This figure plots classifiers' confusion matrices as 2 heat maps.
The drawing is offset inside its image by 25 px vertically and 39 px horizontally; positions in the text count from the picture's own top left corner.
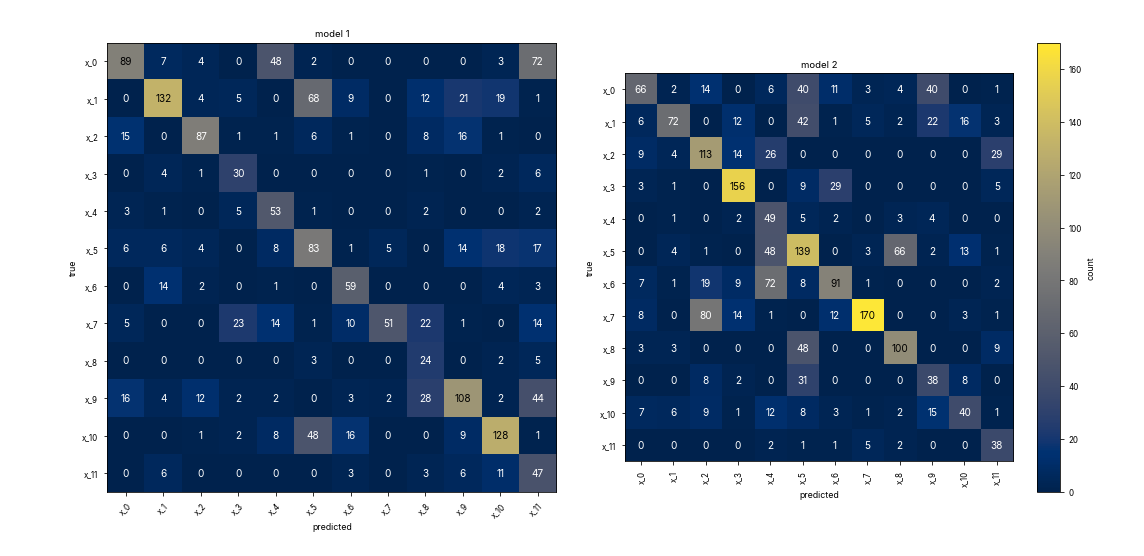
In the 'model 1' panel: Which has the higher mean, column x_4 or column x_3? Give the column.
x_4
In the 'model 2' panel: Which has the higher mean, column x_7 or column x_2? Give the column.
x_2
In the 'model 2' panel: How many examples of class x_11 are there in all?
49
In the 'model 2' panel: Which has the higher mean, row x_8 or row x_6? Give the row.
x_6
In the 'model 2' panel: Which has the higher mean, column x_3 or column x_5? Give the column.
x_5
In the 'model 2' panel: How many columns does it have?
12
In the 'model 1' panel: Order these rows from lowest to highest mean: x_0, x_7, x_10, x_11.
x_11, x_7, x_10, x_0
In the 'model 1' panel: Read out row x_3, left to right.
0 4 1 30 0 0 0 0 1 0 2 6
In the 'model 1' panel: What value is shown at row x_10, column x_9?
9
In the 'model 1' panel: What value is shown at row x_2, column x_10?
1
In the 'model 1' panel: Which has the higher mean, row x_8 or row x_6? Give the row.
x_6
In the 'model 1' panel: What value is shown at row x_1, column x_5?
68
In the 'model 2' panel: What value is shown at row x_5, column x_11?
1
